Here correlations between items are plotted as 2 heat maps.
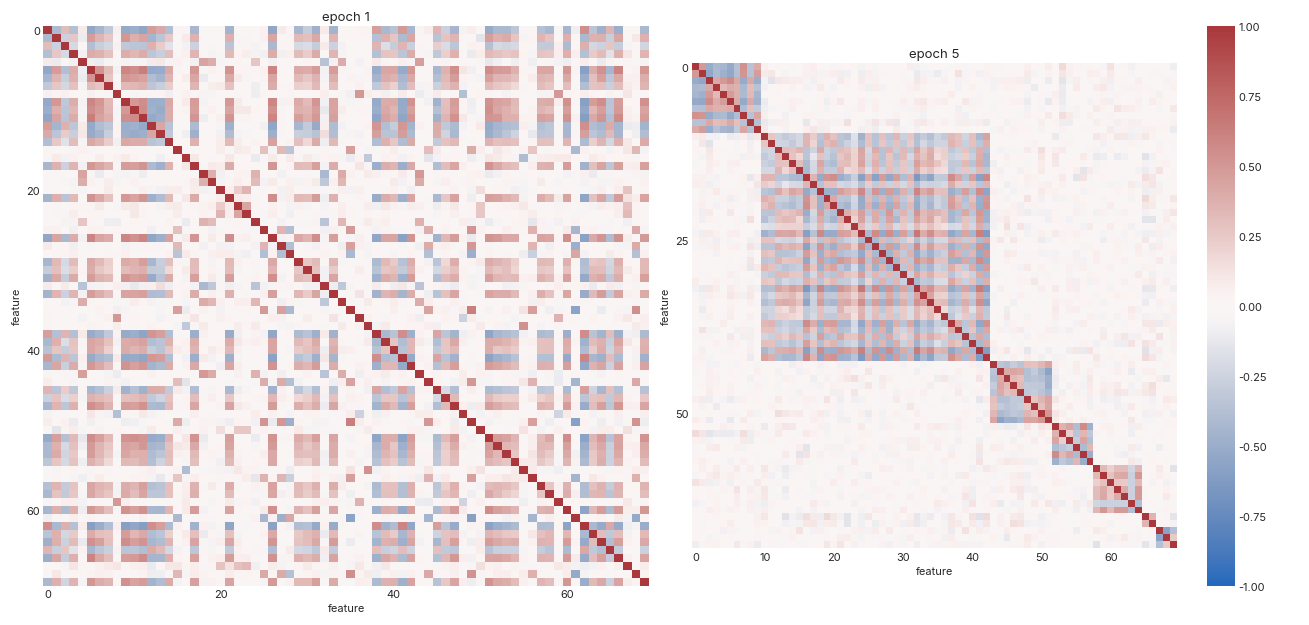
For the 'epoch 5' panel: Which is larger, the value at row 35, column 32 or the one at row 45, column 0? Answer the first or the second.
the first
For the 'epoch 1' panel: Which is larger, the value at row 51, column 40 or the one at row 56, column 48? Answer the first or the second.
the first
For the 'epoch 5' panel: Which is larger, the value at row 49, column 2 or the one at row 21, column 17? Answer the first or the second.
the first
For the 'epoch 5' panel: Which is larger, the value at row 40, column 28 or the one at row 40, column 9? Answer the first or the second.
the second
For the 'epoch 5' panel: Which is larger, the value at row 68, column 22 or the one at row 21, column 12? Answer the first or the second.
the second
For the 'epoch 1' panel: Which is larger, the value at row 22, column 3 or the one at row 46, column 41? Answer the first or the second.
the first
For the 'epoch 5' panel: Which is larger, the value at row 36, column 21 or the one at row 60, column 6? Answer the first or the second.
the first
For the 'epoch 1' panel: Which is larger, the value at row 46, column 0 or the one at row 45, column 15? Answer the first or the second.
the second
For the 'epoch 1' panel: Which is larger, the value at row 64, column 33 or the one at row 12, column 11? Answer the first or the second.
the first
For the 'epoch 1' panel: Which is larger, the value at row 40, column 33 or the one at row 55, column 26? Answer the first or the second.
the first
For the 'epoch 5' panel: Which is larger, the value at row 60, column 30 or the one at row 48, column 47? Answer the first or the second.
the first
